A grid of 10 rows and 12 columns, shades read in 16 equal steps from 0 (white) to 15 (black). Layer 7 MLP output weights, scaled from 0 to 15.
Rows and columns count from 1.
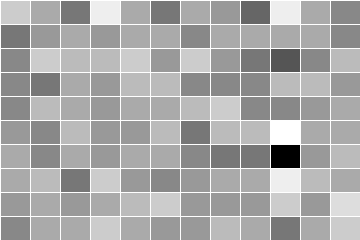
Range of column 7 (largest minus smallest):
5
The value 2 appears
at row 9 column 12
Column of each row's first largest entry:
9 1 10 2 1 7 10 3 1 10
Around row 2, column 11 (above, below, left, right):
5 7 5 7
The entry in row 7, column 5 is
5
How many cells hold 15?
1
